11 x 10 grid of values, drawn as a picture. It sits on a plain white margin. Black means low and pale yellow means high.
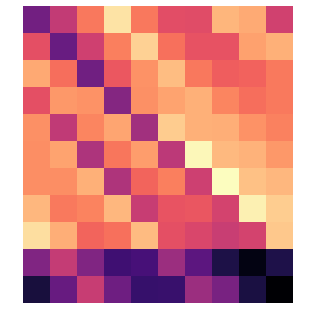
The middle right is the calmest part. A horizontal seam about 80% of the way down splits the table, and the top part is higher. The bottom right is the ninth with the lowest average. The middle right is the ninth with the highest average.
